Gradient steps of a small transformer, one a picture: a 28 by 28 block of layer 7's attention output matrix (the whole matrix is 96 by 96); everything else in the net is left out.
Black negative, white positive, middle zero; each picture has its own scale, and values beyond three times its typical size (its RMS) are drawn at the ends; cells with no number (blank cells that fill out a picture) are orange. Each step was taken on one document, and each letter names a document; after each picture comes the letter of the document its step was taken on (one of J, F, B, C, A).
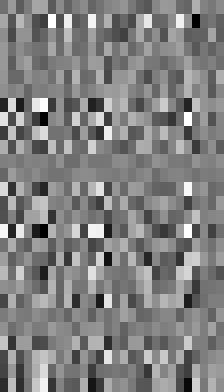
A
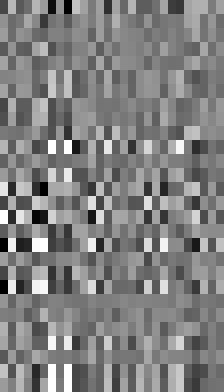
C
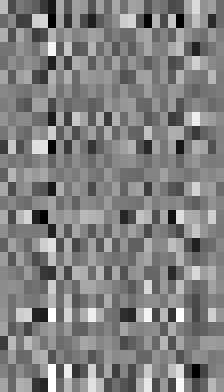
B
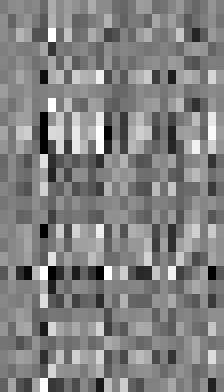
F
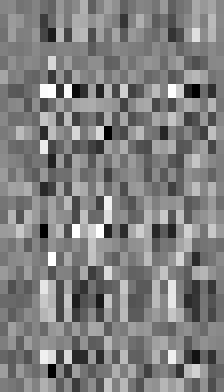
F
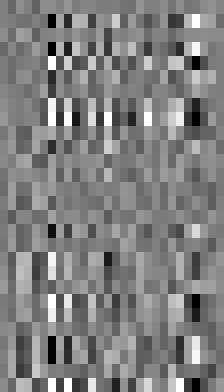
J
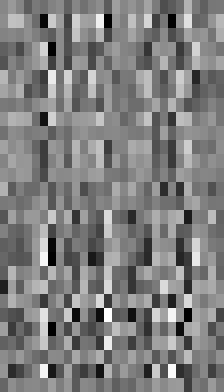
A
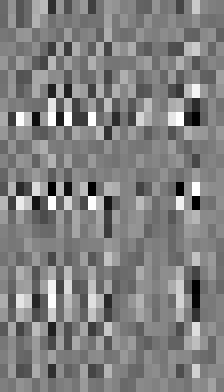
J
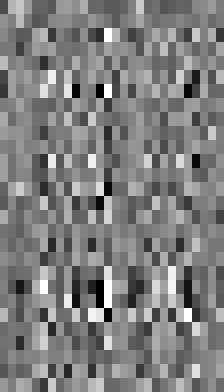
A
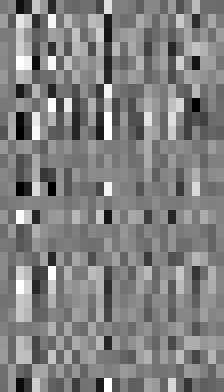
J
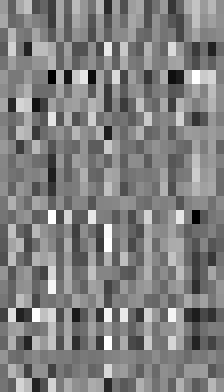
B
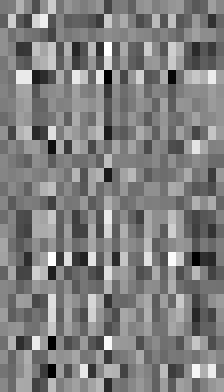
B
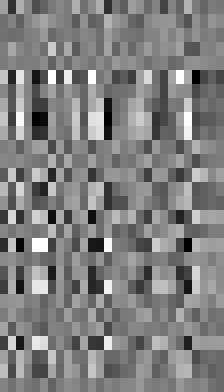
A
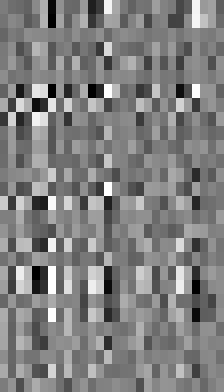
J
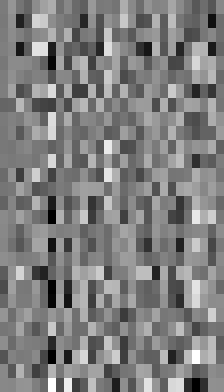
B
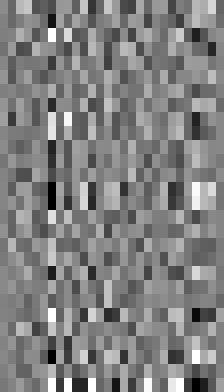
B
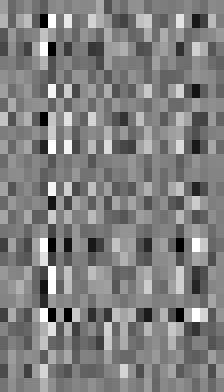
A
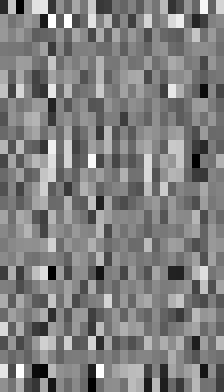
C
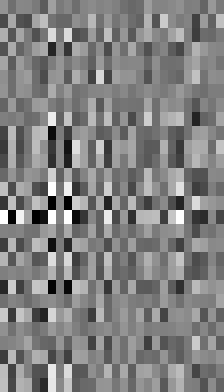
C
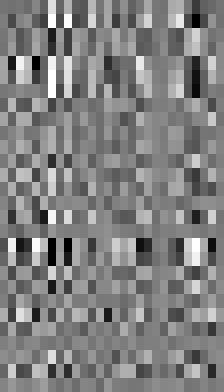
J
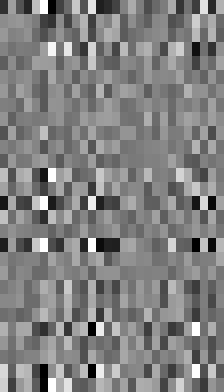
C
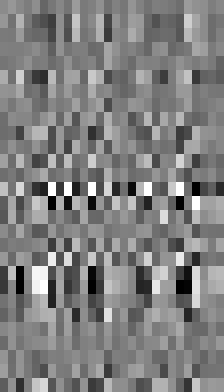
A
